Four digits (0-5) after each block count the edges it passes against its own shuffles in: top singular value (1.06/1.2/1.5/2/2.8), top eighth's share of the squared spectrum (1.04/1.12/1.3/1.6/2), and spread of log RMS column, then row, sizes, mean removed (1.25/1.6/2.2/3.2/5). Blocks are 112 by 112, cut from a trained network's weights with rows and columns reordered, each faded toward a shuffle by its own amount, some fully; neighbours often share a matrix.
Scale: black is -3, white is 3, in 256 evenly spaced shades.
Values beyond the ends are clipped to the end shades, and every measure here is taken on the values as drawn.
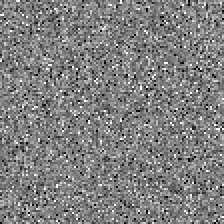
0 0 0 0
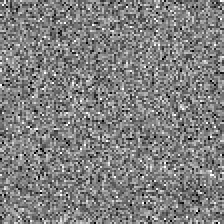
0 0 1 0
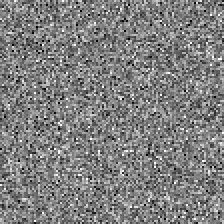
0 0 0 0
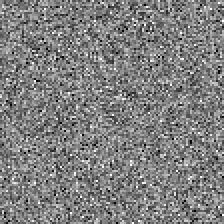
0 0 0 0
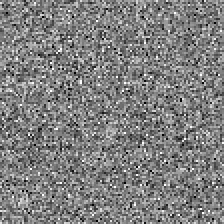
2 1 0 0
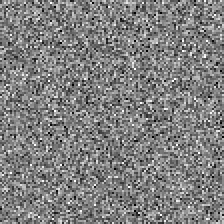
0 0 0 0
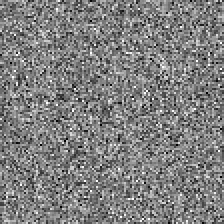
1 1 0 0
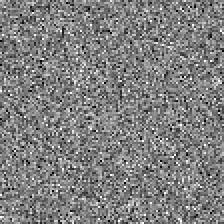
1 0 0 0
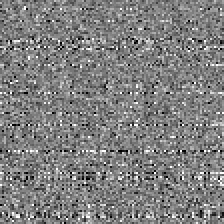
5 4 1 4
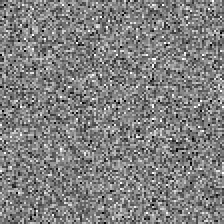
1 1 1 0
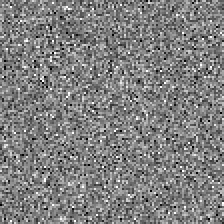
1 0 0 0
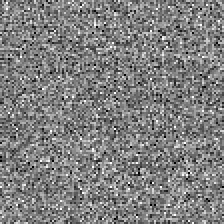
2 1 0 0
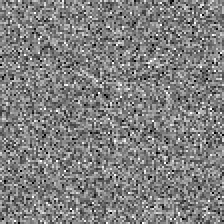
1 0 0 0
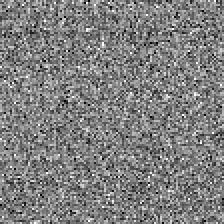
2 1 0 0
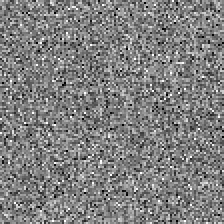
1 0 0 0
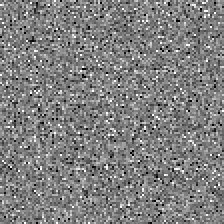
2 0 0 0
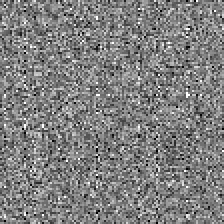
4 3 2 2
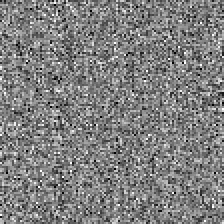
2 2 1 1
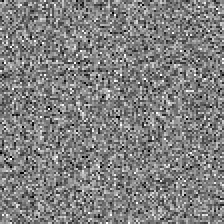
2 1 0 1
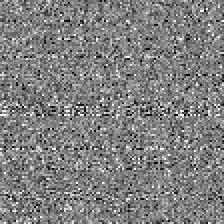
4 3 0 3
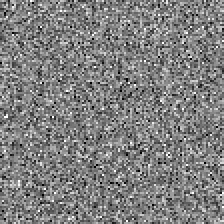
1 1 0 0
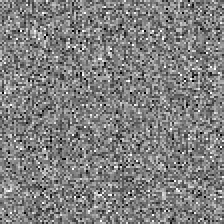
2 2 1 2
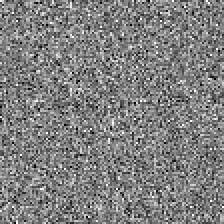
2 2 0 1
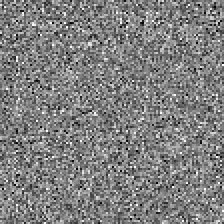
2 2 1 1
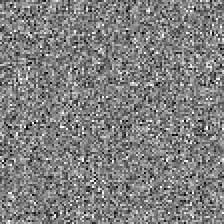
2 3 1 2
